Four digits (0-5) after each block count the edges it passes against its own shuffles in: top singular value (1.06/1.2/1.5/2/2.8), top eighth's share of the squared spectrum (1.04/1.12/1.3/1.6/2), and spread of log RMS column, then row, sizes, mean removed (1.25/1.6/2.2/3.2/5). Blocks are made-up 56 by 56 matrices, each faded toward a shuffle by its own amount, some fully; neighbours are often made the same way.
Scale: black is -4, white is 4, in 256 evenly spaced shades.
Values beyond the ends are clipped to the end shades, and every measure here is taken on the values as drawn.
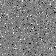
1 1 0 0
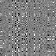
4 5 3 2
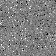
1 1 0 0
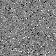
0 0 0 0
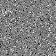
0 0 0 0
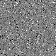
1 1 0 0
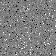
1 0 0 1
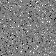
1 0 0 0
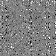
3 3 2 1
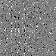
3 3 1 0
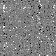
3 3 1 0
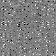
3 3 1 1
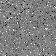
0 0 0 0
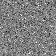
0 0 0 0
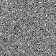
0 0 0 0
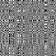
5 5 3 3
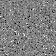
2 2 0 0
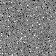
1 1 0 0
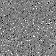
2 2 0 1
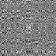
4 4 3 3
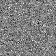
1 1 0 0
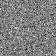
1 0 0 0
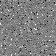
0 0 0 0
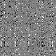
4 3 2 1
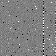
4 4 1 0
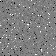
0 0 0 0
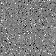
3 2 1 0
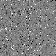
2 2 1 0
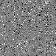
3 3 2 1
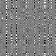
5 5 3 3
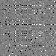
4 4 2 2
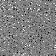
3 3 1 0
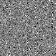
1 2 2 0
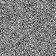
0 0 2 0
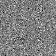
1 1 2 0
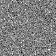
0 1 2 0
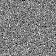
0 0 1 0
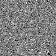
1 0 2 0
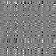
4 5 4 3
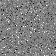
0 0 0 0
